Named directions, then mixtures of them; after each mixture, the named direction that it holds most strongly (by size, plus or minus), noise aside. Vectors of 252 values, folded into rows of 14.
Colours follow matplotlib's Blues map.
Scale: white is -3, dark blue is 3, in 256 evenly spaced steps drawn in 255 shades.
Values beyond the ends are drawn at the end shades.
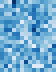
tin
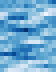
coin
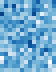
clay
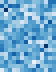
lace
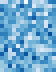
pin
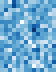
tin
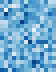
lace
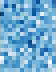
clay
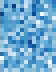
clay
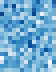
clay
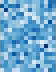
lace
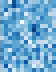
tin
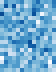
clay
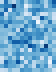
clay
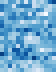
pin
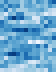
coin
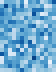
clay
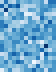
lace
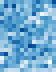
clay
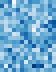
tin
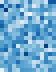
lace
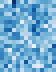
tin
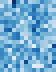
tin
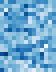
lace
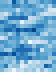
coin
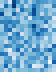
tin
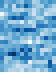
coin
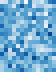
pin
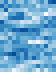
coin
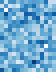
lace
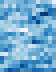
coin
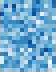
clay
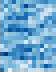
coin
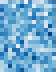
pin
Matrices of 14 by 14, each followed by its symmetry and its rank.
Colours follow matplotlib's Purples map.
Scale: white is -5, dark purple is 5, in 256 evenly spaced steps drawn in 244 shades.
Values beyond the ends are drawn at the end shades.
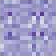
neither, rank three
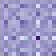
symmetric, rank two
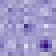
symmetric, rank three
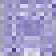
neither, rank three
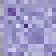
symmetric, rank three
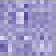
neither, rank three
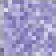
neither, full rank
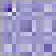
symmetric, rank two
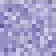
neither, full rank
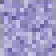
neither, full rank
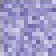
neither, full rank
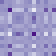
symmetric, rank two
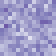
neither, full rank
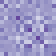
symmetric, rank three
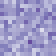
antisymmetric, full rank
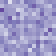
antisymmetric, full rank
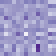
neither, rank three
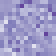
antisymmetric, full rank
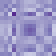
symmetric, rank two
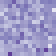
antisymmetric, full rank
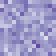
antisymmetric, full rank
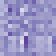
neither, rank three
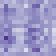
neither, rank three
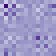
symmetric, rank three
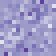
antisymmetric, full rank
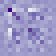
symmetric, rank three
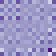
symmetric, rank two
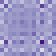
symmetric, rank two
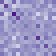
symmetric, rank three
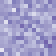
neither, full rank
